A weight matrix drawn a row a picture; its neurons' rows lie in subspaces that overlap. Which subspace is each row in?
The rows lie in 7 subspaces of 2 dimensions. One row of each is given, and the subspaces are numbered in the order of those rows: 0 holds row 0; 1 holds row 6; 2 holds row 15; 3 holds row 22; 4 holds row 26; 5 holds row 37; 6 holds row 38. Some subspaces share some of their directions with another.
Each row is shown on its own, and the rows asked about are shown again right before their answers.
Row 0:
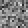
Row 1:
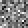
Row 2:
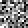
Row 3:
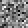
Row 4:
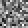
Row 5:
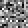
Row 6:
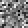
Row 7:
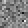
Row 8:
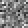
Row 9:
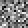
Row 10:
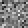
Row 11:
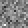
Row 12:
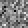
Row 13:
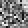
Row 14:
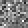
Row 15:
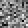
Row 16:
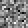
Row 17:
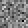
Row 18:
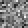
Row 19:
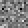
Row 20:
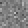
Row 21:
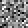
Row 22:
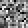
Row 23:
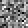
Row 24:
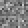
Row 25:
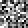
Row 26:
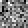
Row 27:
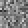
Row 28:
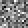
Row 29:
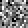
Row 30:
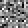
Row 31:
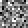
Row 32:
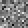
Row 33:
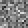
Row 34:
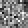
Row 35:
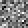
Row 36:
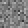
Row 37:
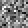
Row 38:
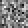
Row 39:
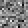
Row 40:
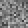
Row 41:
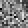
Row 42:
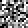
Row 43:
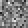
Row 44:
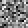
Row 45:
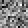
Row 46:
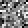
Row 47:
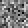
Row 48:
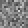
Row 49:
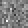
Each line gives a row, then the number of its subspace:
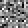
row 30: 0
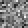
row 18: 1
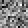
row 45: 0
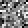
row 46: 1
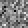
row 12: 5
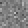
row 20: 2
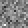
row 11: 5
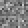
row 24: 0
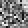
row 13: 2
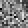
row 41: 2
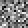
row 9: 5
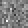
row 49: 6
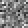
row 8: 1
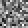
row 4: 3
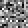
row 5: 0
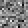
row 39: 0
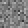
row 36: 5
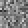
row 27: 1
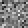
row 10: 1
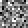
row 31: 4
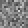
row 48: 4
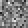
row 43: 4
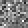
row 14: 6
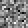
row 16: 3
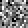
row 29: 4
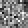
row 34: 2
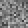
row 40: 2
